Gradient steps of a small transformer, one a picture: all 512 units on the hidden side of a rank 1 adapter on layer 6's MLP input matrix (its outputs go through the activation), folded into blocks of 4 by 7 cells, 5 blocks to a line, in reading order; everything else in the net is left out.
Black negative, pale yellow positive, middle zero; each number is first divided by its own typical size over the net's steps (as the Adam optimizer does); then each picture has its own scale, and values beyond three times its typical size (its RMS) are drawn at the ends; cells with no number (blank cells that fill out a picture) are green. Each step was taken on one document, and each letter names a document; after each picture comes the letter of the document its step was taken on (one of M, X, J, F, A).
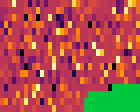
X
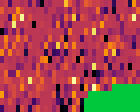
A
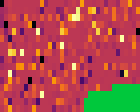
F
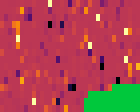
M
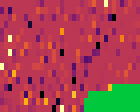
F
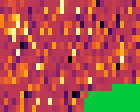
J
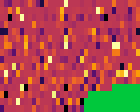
A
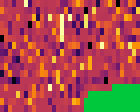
X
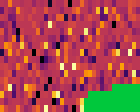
A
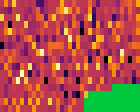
J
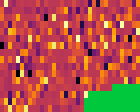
J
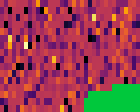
J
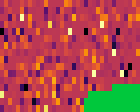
A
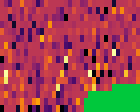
A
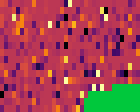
A
